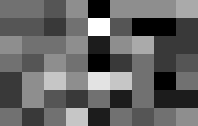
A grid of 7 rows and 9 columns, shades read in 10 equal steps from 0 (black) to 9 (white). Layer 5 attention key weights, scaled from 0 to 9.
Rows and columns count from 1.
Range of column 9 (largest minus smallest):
5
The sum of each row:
37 26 34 27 42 23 34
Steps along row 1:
same down up down up same same up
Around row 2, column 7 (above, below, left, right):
5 6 3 0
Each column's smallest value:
2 2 2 2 0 1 0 0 1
